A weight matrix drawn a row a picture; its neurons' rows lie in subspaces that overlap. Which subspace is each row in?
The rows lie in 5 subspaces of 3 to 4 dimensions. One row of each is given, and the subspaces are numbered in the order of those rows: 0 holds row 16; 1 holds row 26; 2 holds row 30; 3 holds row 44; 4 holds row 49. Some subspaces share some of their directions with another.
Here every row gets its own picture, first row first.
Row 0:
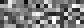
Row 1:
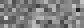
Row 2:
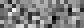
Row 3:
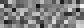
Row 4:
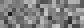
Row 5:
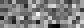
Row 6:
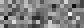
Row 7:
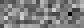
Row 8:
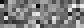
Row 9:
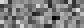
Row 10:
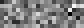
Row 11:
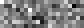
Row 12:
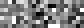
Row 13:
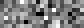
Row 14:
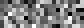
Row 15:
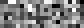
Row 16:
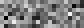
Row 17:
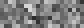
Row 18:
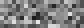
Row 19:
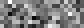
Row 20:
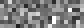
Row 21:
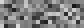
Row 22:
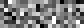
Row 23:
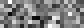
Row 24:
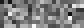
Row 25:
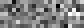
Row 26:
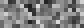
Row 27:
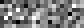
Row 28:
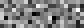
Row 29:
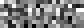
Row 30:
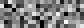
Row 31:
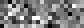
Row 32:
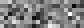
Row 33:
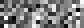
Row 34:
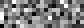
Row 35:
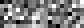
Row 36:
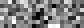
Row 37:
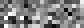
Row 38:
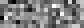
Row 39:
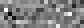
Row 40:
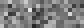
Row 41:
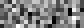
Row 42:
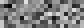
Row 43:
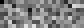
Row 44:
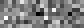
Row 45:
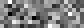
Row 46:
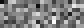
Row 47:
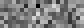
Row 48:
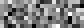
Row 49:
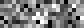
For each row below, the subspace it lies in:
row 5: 3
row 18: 3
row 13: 3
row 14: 4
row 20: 1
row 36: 3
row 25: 0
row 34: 1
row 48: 4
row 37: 4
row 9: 2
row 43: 4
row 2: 1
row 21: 2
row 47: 4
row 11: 4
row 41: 1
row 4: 4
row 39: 2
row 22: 2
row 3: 2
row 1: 0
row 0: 2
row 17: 1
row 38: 1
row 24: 4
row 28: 1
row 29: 4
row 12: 3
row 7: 3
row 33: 0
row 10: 0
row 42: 2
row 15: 1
